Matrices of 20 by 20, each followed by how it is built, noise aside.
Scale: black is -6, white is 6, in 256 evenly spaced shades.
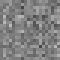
low rank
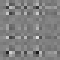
low rank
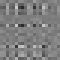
low rank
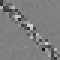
banded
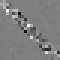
banded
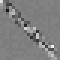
banded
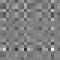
low rank
